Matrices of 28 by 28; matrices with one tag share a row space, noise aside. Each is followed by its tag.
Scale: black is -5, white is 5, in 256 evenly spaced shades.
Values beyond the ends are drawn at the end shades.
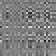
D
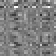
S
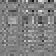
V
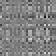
D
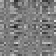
S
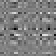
S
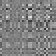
D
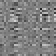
S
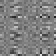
S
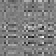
V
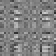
S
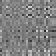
D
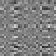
S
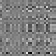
D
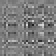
V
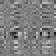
S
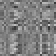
S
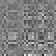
V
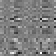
S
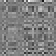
V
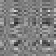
S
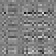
V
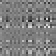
D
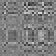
V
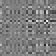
D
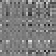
D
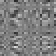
S
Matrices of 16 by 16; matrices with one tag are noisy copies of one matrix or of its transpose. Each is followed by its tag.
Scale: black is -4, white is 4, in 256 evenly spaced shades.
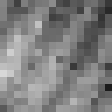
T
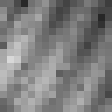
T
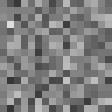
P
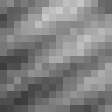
T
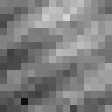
T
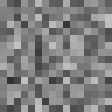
P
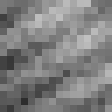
T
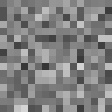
P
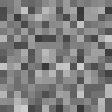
P
